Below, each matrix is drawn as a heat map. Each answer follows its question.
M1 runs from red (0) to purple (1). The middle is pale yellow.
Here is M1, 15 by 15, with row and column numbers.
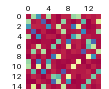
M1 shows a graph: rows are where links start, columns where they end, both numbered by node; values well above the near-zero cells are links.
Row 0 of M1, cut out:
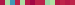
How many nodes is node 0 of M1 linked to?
5
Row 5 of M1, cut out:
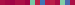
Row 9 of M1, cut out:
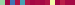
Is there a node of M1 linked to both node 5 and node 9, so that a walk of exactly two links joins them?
no
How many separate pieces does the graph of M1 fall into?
1
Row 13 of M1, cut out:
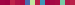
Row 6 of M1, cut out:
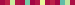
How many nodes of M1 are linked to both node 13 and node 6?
3
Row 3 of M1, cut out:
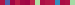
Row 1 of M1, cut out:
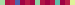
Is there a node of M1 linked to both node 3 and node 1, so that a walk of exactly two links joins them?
yes
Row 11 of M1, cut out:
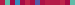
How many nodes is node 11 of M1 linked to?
4
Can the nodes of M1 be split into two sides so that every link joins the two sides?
no
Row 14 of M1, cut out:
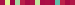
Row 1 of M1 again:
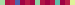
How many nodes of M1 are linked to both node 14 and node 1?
3
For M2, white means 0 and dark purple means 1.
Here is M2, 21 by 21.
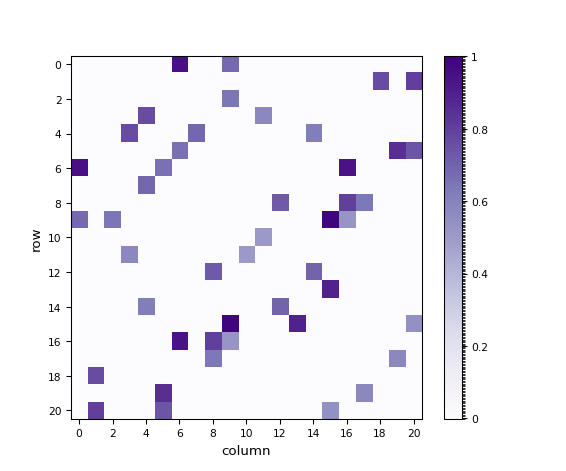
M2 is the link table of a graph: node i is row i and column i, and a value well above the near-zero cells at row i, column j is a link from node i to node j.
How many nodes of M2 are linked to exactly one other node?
5
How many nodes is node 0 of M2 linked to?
2
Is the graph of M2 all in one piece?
yes
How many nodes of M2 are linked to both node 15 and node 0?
1
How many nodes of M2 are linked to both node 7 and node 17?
0
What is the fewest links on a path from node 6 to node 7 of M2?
6
